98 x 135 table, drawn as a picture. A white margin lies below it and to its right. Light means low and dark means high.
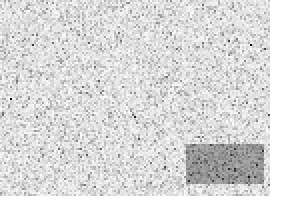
In the bottom right lies a patch that is higher than the rest. The values are skewed, with a long tail toward high values. Neither half mirrors the other. The ninth with the highest average is the bottom right.
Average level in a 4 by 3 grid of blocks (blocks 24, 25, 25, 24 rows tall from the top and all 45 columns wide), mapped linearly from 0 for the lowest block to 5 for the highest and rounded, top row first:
0 0 0 | 0 0 0 | 0 0 1 | 0 0 5
